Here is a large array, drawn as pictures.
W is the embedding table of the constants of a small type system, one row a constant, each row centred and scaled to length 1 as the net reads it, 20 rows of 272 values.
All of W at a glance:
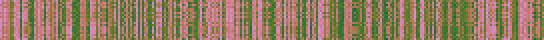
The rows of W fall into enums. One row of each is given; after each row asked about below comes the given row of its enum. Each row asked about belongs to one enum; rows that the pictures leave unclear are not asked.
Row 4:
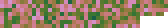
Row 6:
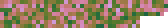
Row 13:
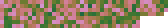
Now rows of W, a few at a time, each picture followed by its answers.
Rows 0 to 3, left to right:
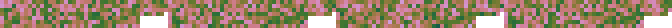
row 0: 4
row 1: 13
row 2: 6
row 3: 13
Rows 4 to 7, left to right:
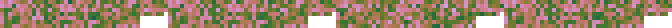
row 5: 4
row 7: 4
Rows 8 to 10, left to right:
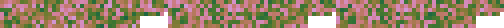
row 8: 6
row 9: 4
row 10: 4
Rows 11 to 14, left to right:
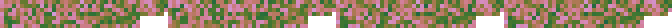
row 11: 13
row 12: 4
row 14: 13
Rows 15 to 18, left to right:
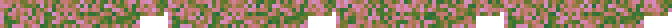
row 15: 13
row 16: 13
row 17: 4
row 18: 13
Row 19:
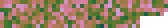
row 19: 6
